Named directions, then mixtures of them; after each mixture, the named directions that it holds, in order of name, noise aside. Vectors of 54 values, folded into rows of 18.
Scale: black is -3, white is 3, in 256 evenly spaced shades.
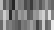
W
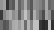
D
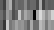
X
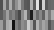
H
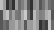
D, W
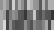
D, X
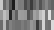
W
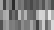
W, X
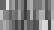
D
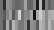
H, X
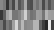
D, X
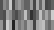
H, X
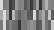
W, X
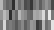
W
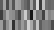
D, H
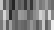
W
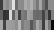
W
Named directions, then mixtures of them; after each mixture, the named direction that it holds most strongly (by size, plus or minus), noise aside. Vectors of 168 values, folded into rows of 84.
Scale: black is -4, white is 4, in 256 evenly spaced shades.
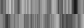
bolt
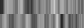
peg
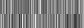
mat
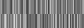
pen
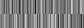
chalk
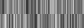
pen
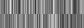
chalk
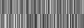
pen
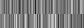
chalk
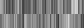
bolt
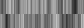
bolt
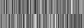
chalk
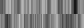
bolt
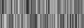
pen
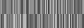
pen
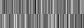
chalk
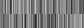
chalk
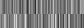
chalk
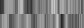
peg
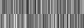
pen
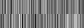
mat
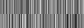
mat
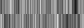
bolt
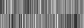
mat
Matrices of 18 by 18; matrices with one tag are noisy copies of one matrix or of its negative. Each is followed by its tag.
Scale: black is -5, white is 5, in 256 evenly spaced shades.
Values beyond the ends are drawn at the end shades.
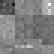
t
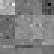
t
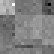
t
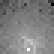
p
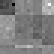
t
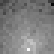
p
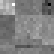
t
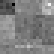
t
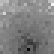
p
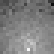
p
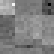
t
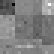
t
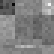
t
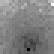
p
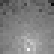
p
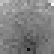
p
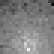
p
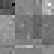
t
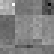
t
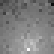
p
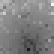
p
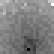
p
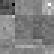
t
